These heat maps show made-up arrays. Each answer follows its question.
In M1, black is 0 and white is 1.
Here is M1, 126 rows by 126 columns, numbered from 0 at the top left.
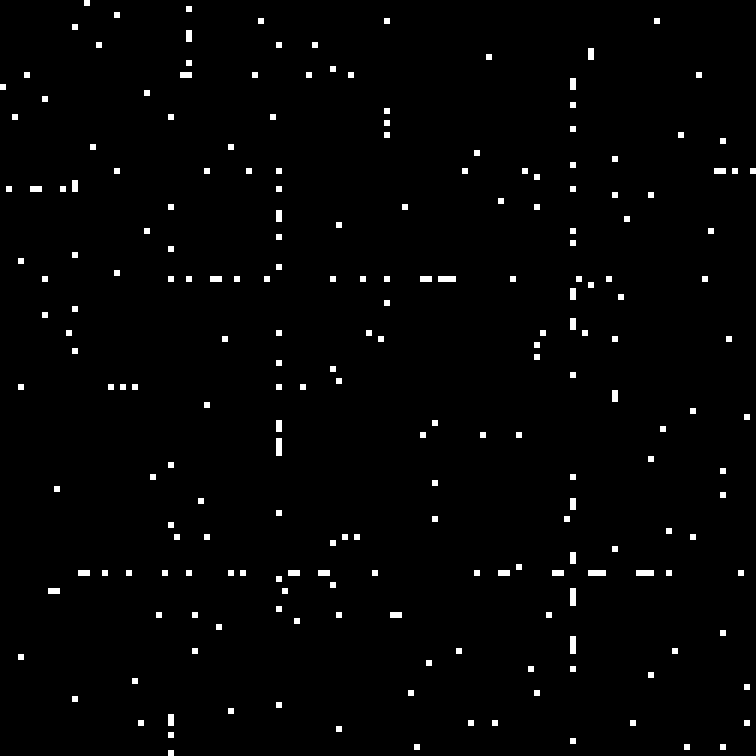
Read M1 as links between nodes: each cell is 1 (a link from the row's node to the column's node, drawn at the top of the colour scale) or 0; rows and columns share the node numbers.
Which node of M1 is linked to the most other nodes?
node 95
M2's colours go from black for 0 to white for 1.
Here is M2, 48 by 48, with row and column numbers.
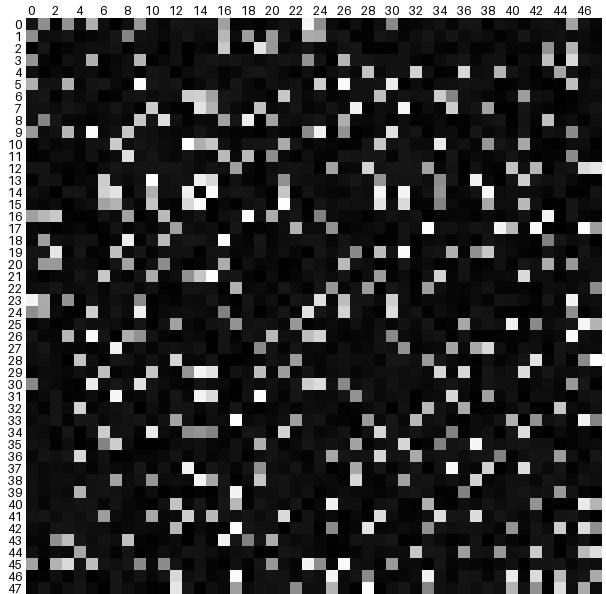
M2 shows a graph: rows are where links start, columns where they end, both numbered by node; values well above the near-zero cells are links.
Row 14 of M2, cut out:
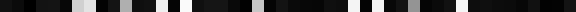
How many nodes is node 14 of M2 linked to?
10
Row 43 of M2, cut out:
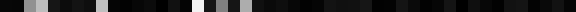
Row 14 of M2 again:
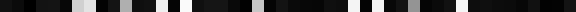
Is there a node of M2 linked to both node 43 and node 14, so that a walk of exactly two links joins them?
no
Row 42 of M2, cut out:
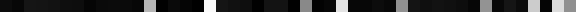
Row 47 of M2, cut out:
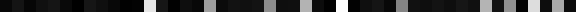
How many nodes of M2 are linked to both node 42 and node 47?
8
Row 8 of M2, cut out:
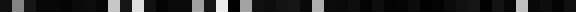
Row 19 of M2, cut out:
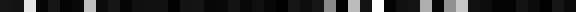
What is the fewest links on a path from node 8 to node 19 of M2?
3
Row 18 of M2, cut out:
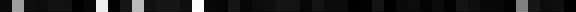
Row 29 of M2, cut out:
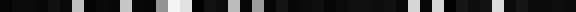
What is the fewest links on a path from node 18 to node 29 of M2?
4
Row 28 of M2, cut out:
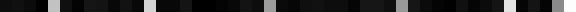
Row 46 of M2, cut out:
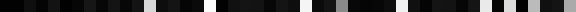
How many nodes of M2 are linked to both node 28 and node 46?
4
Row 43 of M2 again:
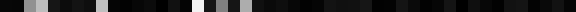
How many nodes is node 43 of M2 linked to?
6
